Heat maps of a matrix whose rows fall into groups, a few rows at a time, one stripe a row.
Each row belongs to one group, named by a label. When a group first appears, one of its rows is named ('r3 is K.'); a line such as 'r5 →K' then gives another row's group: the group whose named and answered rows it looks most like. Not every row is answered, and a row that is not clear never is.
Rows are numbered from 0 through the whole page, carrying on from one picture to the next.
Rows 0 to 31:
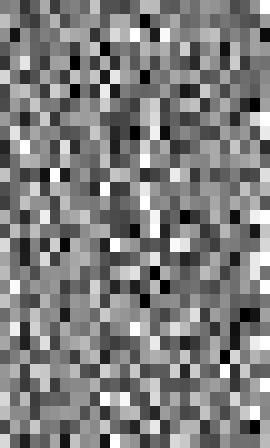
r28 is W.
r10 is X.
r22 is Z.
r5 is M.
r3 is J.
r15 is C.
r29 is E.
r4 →X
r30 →Z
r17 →M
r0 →C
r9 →Z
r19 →E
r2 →E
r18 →C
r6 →X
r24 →C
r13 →X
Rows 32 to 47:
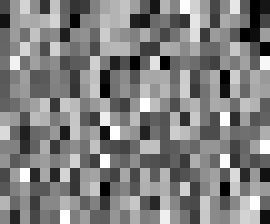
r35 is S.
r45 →J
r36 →Z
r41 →M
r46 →E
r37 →J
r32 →S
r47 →E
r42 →C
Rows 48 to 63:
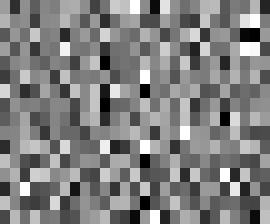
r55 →J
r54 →M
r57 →S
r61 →X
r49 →E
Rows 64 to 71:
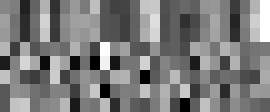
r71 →X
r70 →J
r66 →C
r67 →W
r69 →M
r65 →C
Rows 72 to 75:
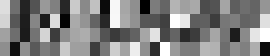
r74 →C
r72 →M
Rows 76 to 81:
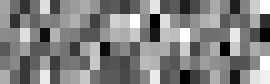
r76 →C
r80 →C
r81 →C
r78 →S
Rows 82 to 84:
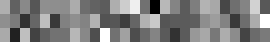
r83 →C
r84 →W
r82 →E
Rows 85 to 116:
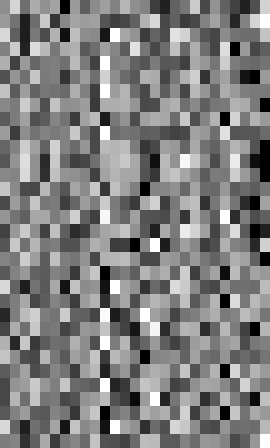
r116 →C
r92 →S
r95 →S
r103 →S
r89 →W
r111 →J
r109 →W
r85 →Z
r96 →S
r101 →S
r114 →J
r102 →Z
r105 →M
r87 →M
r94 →W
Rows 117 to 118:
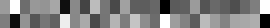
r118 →E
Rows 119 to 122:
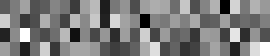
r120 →M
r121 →X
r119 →J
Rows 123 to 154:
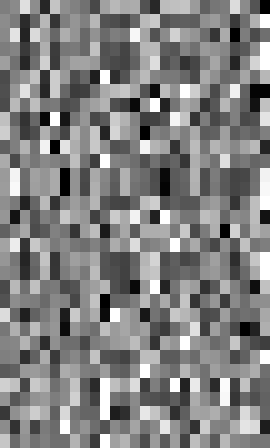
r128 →X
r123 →S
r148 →C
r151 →W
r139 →J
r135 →Z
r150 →W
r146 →Z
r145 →M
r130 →Z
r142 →C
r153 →E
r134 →W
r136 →Z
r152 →X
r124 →C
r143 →Z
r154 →W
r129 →S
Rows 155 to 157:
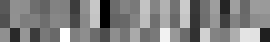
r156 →J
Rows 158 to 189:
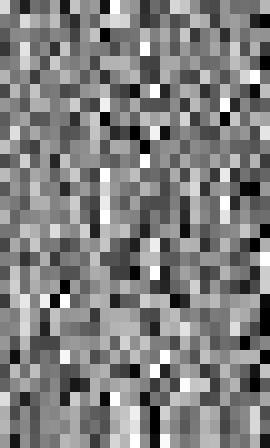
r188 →E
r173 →W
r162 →S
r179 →X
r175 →Z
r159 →S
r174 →S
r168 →M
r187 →E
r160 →J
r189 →E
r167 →Z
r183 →E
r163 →E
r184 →Z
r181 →S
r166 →J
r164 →Z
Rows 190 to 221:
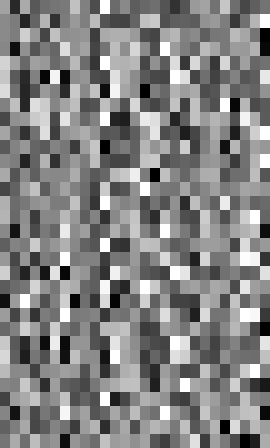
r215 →M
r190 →W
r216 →E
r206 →E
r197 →W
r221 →Z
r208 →E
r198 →X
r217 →S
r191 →C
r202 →E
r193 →E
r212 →E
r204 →W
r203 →X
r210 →X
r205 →E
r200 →J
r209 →M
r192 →S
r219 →E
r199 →C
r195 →M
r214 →M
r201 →C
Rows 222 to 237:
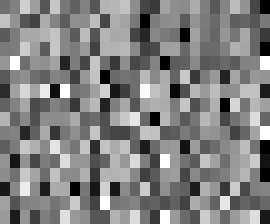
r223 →M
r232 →S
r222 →S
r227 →J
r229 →J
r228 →X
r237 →E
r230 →E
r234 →S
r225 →S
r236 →W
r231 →C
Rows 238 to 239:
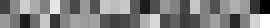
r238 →S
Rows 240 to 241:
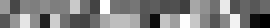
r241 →S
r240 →W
